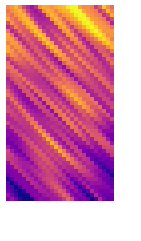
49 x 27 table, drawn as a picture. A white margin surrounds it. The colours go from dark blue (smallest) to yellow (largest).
Values rise toward the top. The histogram is bell-shaped. On average the colour sits 50% of the way up the scale. There are no lone odd cells. Streaks slant down to the right.
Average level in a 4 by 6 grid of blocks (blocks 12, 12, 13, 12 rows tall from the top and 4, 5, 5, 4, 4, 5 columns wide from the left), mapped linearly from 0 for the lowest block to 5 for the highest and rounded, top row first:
544555
333433
223332
012210
